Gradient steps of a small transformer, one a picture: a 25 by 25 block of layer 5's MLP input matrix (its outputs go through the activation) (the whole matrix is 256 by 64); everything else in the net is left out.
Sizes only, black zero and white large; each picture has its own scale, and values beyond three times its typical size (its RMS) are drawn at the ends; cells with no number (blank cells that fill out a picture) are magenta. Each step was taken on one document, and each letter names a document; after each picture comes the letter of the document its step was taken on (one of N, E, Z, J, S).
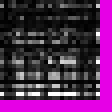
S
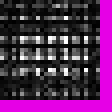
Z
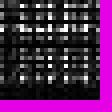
Z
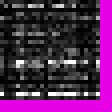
S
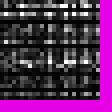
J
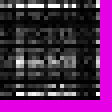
S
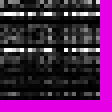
J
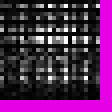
Z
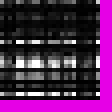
S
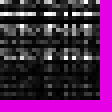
J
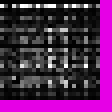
Z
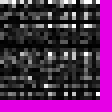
J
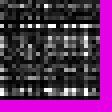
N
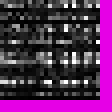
J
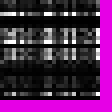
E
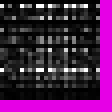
Z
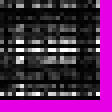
S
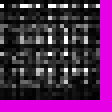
Z
